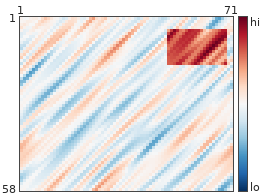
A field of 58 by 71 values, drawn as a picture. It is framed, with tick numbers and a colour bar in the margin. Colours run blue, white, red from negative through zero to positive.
Grain: diagonal, up to the right. Mirror symmetry: none. Roughest part: top right. Odd patch: higher, in the top right. Ninth with the highest average: top right.
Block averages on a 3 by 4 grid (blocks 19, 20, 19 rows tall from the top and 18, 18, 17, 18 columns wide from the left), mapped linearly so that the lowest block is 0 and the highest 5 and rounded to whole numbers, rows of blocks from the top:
1 2 2 5 / 0 0 0 1 / 1 1 0 1
